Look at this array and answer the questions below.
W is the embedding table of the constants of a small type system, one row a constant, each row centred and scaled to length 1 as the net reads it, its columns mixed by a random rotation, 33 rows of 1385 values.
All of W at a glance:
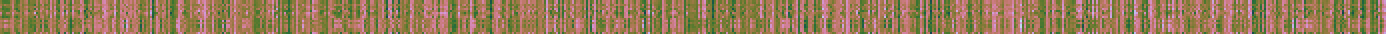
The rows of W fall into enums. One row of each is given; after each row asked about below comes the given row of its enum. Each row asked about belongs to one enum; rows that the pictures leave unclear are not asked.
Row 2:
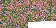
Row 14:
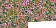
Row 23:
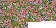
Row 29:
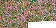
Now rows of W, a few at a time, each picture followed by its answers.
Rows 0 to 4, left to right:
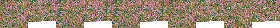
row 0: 29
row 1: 2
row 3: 29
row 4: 23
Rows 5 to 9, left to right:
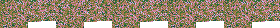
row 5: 29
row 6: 14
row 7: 29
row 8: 29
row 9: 29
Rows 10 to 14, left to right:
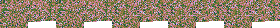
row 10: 2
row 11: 2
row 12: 14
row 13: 14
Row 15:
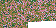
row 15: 29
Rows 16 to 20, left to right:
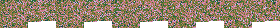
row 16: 29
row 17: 29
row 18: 2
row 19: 23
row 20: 23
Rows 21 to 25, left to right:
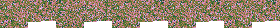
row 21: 23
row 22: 2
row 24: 23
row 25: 23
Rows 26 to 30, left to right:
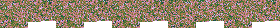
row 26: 23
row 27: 23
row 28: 23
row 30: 23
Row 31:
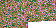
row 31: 29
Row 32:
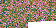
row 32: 2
